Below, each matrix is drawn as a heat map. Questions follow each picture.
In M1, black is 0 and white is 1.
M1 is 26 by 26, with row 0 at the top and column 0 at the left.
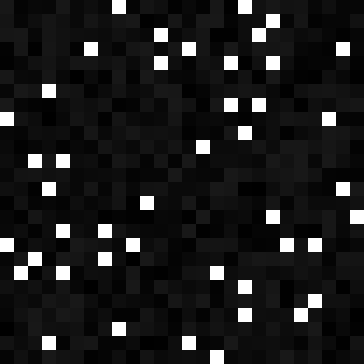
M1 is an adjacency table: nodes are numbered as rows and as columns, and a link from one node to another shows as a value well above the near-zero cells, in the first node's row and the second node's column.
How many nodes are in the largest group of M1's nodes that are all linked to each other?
3
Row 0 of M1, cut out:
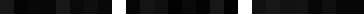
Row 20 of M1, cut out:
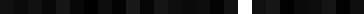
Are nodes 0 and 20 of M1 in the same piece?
yes
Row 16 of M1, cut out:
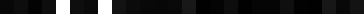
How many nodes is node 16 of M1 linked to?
2
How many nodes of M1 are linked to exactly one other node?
9
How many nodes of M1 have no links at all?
2
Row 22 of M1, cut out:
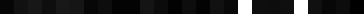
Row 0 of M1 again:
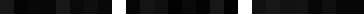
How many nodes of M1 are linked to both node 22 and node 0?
1
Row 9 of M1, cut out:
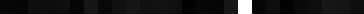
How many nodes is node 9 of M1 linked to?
1
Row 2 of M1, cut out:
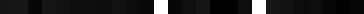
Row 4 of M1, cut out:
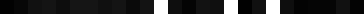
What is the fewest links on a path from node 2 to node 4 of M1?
2
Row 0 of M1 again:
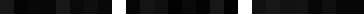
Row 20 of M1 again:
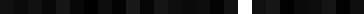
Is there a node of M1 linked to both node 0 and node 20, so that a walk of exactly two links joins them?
yes
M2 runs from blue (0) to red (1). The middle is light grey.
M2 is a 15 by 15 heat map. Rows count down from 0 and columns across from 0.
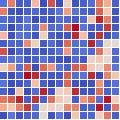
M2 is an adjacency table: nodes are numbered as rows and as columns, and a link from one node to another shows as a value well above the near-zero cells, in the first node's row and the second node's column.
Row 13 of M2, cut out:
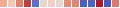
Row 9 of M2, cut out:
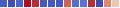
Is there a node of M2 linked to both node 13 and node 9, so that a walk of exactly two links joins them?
yes
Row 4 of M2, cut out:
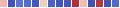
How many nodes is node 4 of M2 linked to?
5
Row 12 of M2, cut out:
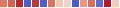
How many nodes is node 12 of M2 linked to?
11
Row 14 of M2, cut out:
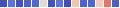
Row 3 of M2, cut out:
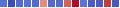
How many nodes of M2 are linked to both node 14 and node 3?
3
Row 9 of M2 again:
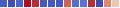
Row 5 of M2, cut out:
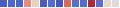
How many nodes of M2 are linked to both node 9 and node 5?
6
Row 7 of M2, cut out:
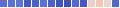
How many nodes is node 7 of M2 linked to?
3
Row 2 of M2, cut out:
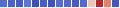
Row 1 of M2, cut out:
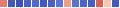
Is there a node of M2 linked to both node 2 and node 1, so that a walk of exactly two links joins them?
yes
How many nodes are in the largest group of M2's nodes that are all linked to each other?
5
